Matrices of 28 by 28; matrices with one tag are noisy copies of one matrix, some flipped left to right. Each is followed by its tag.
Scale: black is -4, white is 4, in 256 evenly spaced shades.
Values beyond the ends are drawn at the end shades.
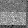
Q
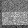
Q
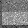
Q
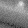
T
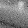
T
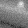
T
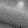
T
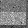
Q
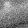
T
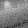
T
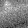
T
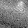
T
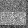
Q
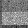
Q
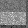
Q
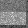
Q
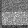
Q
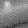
T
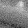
T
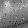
T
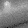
T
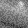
T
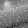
T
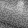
T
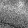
T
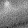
T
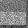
Q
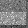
Q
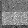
Q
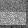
Q
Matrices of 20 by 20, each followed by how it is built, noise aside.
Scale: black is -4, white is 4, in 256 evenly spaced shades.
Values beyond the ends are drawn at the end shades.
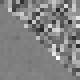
upper triangular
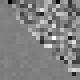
upper triangular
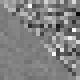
upper triangular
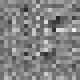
low rank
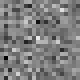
low rank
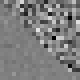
upper triangular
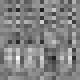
low rank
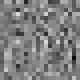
low rank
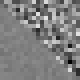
upper triangular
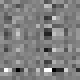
low rank
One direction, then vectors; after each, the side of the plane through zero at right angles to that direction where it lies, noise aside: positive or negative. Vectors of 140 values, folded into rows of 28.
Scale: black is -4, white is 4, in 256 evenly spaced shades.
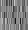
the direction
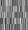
negative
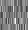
negative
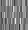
negative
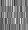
negative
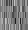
positive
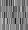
positive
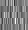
negative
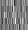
negative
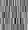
positive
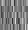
negative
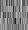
positive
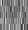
positive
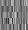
negative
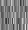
negative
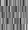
positive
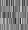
positive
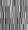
negative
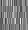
negative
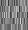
negative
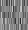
positive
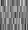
negative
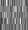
negative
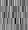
positive
